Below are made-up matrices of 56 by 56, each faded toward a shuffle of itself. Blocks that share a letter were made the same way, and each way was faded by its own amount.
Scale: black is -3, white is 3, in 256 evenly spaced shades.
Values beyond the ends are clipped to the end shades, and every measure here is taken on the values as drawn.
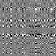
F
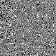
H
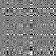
F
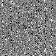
H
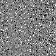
H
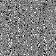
H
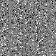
H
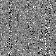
H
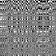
F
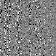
H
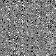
H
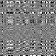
F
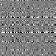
F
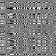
F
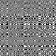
F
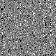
H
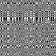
F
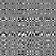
F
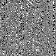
H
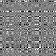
F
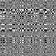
F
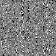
H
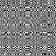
F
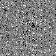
H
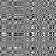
F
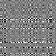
F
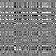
F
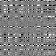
F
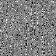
H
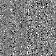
H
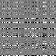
F
